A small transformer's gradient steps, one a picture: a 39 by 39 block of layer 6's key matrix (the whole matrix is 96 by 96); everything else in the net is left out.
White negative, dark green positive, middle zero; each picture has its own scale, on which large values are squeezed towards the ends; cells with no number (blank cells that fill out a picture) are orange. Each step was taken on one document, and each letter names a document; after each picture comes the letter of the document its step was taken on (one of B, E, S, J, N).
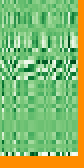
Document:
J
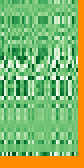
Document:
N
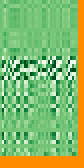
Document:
J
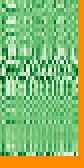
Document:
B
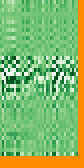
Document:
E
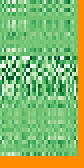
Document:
E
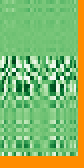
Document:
E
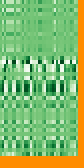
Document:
E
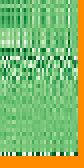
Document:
J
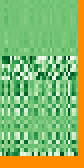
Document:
J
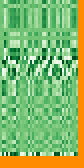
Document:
J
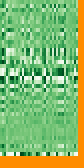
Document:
B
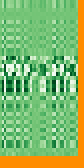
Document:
E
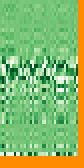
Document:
B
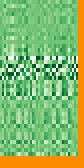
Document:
N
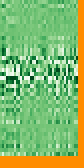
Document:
B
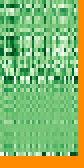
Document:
B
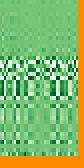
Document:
N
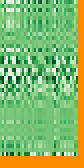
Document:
E
